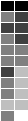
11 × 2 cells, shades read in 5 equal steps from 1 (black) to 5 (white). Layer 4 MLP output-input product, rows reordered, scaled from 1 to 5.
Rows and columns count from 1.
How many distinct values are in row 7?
2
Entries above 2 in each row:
0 1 0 1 2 2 1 2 2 2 2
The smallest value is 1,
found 2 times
